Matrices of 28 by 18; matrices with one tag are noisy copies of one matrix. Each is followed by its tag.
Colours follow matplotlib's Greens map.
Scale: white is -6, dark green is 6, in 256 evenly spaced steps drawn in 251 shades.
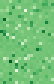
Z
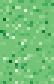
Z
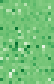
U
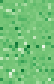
U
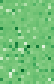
U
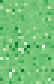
U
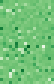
U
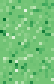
Z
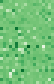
U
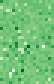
U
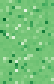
Z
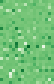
U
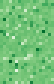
Z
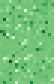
Z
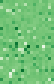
U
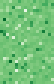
Z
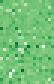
U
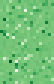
Z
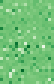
U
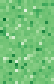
Z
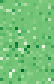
U
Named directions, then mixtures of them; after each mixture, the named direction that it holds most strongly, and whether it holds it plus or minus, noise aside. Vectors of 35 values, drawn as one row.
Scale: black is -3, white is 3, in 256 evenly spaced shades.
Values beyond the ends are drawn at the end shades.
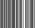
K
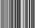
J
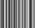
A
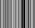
K, minus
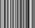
A, minus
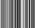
J, plus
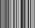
J, minus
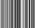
J, plus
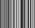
J, minus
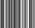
A, plus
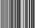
J, plus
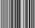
J, plus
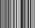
J, minus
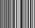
J, minus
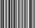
A, plus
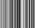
J, plus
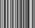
A, minus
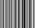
K, minus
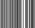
J, plus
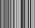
J, minus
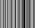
K, minus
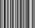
A, minus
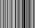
K, minus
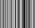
K, minus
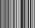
J, minus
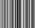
J, plus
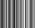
K, plus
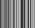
J, minus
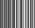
K, plus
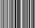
J, plus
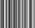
A, plus
